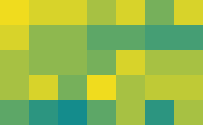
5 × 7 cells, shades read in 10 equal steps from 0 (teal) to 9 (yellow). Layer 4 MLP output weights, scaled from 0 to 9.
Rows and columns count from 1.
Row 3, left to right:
6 5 5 4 8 6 6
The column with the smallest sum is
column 6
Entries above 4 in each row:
6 3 6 6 2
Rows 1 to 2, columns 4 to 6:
6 8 4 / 3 3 2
